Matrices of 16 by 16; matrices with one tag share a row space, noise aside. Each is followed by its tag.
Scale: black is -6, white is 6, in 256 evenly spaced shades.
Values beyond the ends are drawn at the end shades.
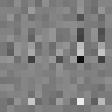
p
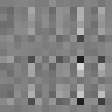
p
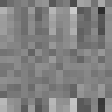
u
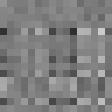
u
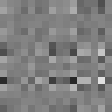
u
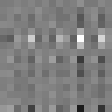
p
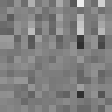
p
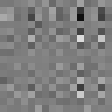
p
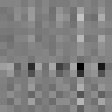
p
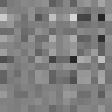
u
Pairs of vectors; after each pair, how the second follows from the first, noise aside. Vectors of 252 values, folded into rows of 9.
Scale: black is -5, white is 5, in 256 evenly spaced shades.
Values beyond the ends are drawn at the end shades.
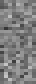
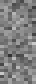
shuffled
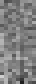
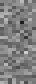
shuffled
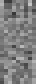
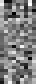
scaled up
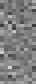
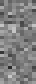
sign-scrambled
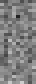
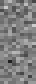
shuffled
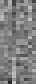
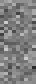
shuffled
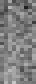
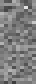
sign-scrambled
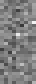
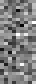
scaled up
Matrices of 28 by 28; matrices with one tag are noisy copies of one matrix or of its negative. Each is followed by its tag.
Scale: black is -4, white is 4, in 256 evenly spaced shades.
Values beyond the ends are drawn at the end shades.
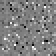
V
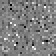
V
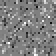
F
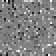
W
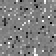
F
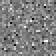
V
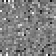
W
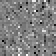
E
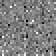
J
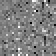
E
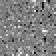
E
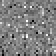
J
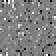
W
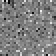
W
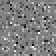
V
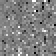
E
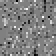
F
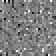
W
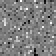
F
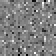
E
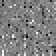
J
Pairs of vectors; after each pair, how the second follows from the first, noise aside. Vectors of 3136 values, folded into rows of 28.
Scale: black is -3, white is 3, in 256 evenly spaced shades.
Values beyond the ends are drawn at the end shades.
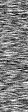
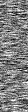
copied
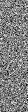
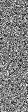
negated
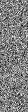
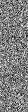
negated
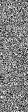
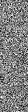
copied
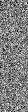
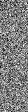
copied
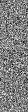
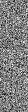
negated
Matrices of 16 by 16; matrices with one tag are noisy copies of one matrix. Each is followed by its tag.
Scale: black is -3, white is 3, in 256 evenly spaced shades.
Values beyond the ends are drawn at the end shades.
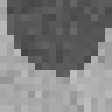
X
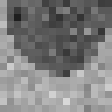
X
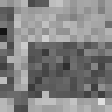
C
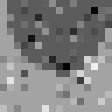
X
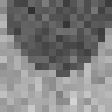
X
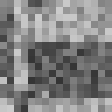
C
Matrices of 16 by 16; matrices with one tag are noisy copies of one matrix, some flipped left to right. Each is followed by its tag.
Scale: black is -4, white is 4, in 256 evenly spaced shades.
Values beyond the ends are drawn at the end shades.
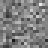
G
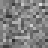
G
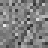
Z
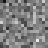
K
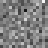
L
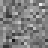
G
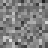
K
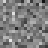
K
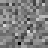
Z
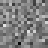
Z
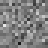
Z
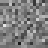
Z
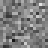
G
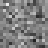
G
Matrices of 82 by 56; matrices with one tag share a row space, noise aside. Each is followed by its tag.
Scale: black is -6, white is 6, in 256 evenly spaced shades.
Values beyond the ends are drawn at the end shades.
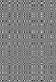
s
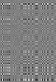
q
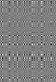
s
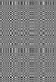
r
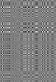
q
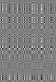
s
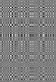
r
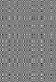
s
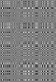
q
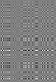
q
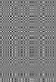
r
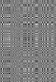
q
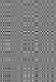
q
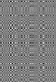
r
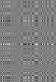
q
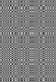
r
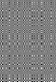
s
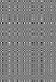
s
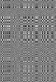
q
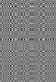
r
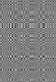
r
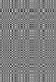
r
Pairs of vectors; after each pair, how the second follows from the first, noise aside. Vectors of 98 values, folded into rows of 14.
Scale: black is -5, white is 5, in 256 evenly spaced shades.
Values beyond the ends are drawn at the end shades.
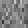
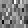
scaled up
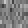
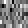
scaled up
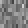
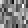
scaled up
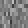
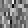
scaled up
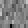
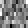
scaled up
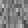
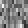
scaled up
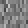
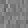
shrunk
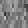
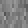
shrunk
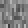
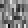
scaled up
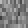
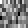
scaled up
